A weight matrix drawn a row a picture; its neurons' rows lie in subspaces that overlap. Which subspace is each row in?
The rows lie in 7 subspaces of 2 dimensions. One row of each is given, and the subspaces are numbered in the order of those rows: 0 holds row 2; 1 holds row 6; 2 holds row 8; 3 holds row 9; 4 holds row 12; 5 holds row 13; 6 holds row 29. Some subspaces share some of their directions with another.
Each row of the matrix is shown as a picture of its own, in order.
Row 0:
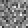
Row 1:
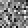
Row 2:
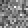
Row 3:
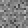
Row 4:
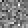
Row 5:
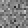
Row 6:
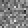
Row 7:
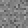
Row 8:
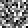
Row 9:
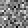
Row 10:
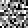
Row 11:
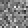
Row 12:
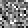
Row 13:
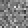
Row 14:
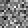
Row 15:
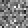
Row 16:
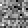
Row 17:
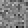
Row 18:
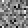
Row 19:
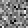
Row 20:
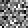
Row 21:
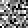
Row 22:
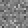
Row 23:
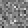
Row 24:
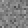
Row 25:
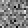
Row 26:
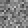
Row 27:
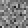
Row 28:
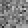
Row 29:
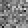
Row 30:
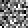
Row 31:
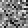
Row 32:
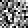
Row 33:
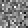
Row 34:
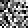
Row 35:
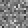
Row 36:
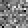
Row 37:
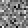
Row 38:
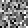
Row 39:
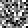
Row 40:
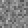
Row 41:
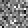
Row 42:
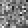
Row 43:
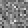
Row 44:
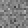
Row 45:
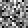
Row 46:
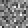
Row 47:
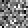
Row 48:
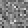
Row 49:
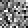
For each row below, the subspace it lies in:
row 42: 6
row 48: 4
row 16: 0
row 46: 2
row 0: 2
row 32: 5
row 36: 6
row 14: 3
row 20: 3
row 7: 0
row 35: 0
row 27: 2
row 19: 4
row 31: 2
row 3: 0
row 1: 5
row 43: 4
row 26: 3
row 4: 5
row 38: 6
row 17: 4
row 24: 3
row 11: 5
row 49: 5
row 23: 4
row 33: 6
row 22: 0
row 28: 6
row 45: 1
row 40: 3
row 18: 3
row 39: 2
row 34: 5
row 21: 6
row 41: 4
